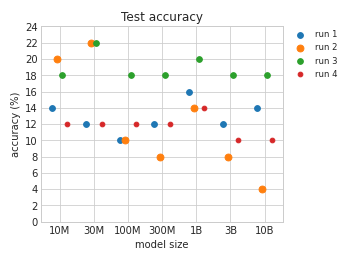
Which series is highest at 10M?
run 2
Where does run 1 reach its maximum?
1B
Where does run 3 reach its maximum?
30M
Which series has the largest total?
run 3
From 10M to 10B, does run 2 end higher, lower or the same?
lower
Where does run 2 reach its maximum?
30M
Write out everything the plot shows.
Title: Test accuracy
x-axis: model size, ticks 10M 30M 100M 300M 1B 3B 10B
y-axis: accuracy (%), ticks 0 2 4 6 8 10 12 14 16 18 20 22 24
Legend: run 1, run 2, run 3, run 4
Values:
run 1: 14 12 10 12 16 12 14
run 2: 20 22 10 8 14 8 4
run 3: 18 22 18 18 20 18 18
run 4: 12 12 12 12 14 10 10
